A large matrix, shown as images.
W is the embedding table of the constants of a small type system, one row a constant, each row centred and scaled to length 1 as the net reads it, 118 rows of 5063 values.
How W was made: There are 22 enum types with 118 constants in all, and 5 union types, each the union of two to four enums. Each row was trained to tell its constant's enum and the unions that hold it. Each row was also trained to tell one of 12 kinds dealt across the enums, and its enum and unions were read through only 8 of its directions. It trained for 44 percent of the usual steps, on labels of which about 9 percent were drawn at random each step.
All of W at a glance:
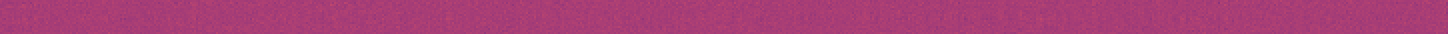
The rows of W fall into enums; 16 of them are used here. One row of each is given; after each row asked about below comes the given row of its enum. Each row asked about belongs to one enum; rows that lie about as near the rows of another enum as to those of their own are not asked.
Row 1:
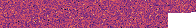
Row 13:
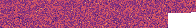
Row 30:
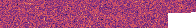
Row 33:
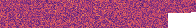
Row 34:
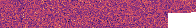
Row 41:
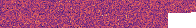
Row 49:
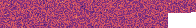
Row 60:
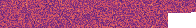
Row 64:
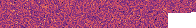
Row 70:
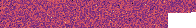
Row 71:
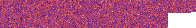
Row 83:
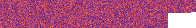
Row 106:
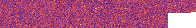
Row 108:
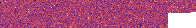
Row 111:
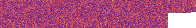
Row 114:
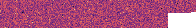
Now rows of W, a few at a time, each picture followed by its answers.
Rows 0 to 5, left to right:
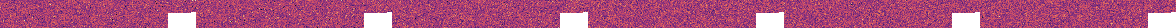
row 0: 49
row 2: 111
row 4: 33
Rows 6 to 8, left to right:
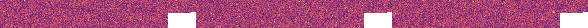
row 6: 111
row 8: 111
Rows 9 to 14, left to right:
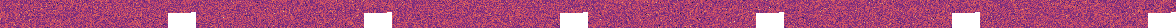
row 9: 33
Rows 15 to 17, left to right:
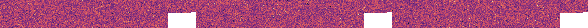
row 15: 13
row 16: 114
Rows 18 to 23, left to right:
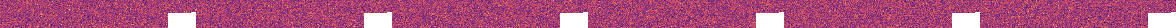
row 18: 60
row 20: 64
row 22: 60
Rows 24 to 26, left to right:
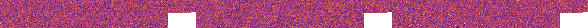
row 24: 111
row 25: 83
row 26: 34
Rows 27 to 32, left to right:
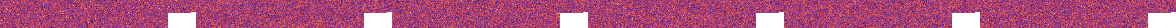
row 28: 114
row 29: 33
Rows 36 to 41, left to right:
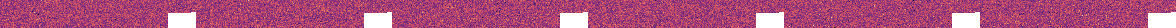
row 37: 13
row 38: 106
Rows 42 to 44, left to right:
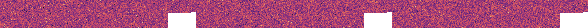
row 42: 60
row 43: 30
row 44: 13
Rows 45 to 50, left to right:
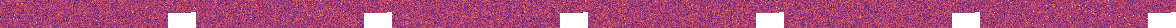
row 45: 1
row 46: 33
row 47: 83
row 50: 106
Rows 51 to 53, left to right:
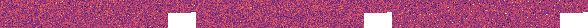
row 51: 1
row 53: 106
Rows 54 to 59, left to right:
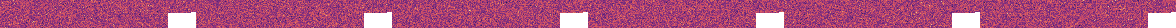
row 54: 64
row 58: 1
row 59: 33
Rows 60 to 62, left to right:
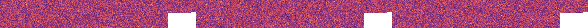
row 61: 30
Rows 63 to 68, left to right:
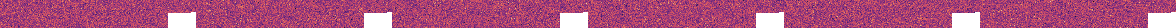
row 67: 64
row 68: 49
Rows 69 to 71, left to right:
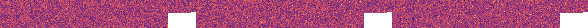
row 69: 64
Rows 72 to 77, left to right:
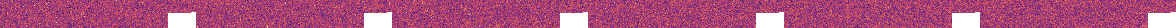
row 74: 114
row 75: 111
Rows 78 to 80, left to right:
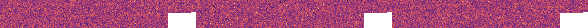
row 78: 83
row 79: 13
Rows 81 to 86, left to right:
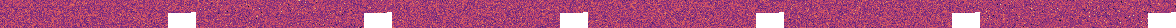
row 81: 83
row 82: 1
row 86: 114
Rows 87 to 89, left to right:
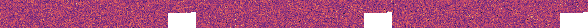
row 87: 1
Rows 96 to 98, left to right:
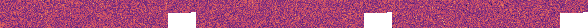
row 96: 60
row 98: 70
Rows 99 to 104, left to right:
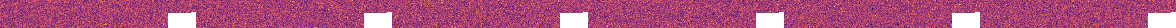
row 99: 13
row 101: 108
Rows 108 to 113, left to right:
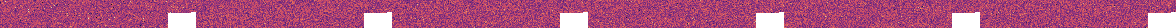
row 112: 60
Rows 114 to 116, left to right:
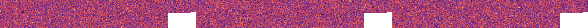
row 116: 30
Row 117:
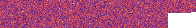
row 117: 83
